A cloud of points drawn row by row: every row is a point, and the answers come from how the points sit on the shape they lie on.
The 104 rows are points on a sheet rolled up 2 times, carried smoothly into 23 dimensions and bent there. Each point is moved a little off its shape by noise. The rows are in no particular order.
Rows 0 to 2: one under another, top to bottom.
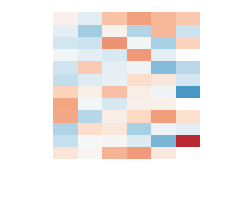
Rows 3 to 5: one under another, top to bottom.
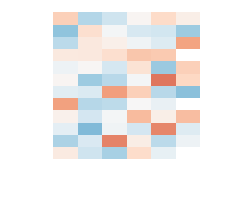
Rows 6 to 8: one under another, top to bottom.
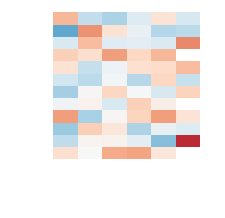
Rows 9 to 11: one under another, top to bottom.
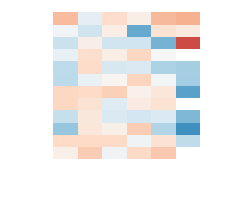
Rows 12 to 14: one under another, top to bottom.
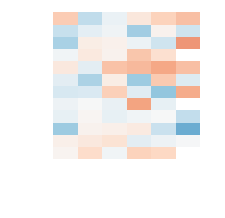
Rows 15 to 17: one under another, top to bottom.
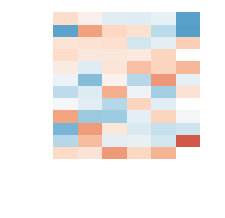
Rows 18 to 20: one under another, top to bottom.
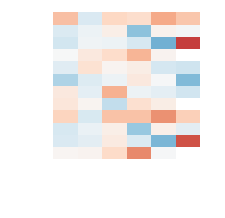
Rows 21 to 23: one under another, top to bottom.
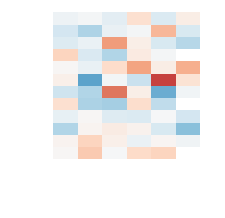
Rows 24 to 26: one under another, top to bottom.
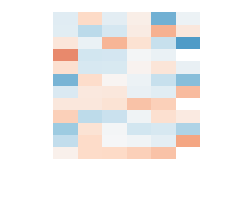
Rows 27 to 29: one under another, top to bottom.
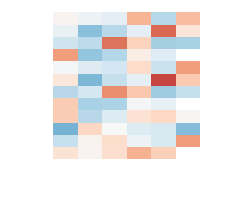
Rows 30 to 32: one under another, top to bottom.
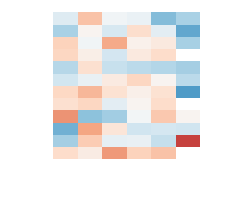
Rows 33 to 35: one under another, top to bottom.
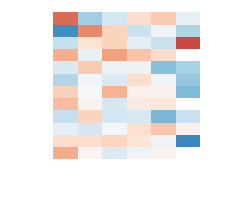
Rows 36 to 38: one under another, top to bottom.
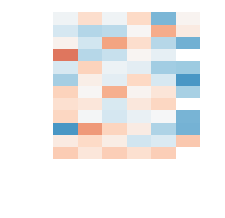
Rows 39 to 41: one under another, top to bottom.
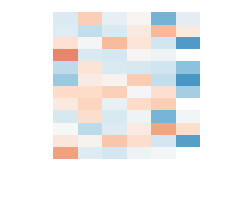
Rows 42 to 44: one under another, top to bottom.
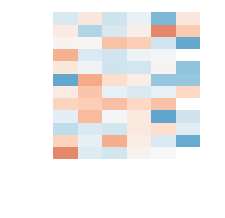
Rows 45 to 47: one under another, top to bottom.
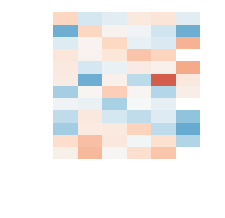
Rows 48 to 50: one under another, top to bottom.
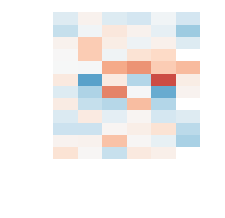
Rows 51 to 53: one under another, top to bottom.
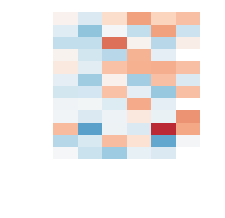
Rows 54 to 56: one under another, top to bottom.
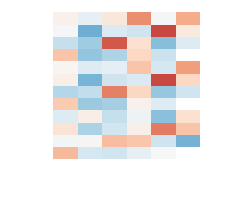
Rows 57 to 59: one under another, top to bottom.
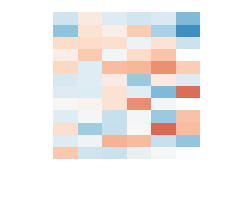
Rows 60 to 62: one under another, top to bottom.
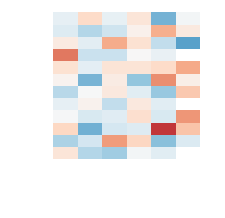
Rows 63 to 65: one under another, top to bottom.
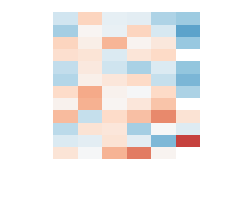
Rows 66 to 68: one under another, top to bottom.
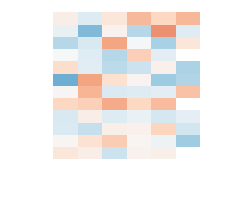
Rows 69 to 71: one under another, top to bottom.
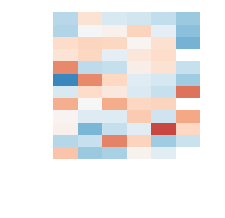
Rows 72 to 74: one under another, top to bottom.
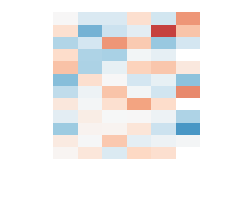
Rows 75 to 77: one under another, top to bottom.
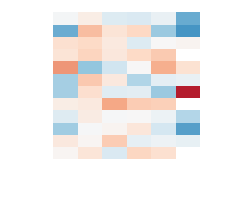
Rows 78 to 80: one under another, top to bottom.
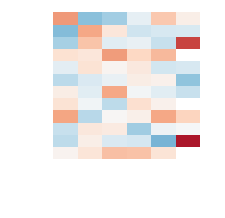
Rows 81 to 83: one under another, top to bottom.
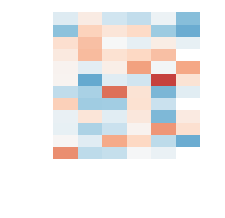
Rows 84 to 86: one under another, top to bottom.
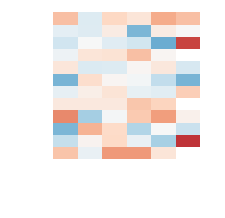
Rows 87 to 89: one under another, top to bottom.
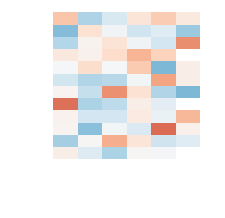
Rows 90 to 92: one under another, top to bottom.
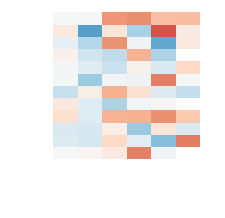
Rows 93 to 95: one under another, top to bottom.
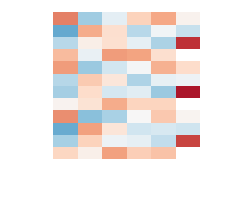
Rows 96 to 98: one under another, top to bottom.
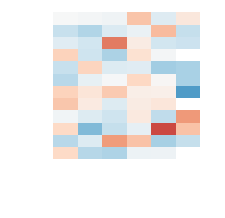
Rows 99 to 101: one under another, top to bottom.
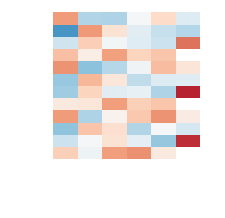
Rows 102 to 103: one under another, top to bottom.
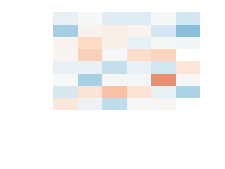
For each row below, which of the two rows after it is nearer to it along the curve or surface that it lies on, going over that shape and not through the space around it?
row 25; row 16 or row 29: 29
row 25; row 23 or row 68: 23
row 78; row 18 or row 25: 18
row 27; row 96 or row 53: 53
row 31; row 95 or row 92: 95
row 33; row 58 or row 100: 100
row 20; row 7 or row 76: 76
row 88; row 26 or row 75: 75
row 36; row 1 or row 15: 1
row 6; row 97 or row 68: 97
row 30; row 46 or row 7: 46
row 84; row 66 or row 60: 66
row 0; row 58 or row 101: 58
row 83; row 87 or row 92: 92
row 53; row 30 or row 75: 30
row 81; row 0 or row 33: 33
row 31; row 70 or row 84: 70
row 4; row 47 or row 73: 47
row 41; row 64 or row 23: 64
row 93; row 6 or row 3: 6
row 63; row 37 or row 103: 37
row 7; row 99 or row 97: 99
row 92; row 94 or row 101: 101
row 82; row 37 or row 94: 37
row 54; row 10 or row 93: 10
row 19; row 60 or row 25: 25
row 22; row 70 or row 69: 69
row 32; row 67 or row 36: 67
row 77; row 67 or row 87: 87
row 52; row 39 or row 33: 33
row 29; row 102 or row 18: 102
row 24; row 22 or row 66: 22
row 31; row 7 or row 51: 51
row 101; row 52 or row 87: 52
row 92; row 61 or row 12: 61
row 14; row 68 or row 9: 68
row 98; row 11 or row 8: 11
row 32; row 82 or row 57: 57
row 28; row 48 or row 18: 18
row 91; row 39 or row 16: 16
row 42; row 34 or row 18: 34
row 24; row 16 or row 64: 64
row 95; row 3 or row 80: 80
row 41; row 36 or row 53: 36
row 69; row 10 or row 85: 10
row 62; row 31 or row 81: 31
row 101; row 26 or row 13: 13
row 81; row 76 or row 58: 76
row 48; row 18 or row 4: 18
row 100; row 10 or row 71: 10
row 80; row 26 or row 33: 33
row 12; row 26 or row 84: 26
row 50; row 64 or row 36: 64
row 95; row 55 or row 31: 31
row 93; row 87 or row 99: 99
